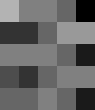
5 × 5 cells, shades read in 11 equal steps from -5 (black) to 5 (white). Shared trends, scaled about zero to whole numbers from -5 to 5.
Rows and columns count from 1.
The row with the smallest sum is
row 5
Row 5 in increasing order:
-4 -1 -1 -1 0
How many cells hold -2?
1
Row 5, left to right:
-1 -1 0 -1 -4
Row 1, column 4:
-1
